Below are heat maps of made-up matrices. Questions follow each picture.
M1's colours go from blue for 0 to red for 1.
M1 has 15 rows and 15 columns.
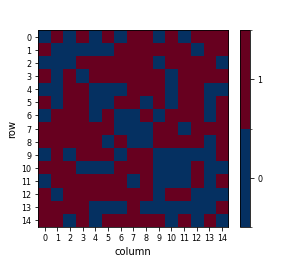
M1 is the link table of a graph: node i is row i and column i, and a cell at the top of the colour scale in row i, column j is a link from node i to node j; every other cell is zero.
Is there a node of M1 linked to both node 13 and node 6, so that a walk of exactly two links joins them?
yes
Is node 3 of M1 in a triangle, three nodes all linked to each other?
yes
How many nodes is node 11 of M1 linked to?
9
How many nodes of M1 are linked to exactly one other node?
0
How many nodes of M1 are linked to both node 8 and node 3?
8
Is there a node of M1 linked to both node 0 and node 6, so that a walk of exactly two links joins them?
yes
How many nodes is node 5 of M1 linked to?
9
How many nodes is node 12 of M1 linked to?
10
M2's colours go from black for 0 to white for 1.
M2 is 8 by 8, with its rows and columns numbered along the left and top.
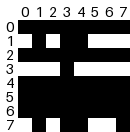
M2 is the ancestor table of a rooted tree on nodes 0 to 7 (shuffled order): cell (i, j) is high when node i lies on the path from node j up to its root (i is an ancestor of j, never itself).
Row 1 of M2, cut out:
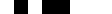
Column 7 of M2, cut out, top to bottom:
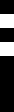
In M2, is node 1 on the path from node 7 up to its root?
yes
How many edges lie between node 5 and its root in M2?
3
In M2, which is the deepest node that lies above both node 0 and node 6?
7
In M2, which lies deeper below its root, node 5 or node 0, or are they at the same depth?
the same depth
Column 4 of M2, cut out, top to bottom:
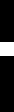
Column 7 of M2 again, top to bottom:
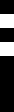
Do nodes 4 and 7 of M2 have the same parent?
no
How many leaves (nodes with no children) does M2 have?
5
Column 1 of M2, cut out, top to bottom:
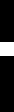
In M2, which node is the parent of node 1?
3
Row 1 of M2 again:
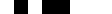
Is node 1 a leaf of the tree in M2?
no
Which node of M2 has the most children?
7
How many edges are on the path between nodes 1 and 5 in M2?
2
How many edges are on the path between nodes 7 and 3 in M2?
2
